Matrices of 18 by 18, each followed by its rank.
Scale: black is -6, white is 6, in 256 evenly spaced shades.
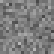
full rank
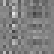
two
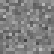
full rank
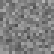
full rank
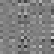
two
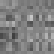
two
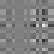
one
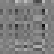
two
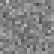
full rank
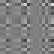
one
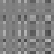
one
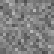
full rank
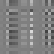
one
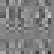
two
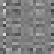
two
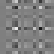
one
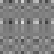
one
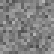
full rank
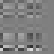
one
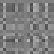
two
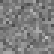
full rank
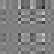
one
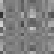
two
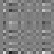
one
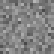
full rank
